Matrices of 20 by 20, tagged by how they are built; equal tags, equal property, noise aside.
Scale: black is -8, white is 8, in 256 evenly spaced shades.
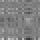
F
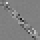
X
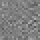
F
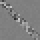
X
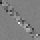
X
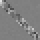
X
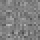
F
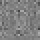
F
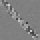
X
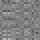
F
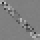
X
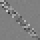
X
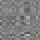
F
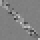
X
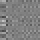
F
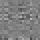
F
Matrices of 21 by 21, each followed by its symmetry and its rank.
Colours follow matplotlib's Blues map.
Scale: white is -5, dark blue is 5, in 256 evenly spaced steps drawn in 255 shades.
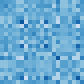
symmetric, rank three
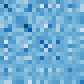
symmetric, rank three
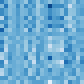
neither, rank three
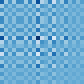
symmetric, rank one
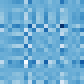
antisymmetric, rank two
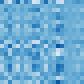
neither, rank two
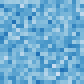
neither, full rank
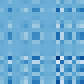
symmetric, rank one
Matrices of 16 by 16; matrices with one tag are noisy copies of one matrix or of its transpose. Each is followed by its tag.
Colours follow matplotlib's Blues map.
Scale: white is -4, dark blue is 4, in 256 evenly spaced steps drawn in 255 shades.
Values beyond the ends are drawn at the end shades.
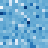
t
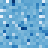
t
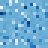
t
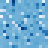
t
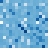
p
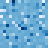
t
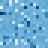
t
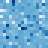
t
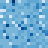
t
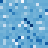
p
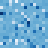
t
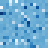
t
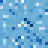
p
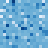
t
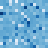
t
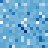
p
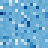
t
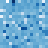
t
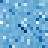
p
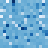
t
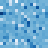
t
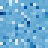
t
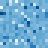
t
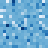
t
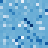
p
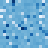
t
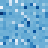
t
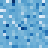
t
